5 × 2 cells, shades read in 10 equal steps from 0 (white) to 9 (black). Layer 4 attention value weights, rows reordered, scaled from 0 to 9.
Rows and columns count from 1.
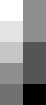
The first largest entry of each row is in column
2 2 2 2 2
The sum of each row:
4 5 8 10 14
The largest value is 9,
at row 5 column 2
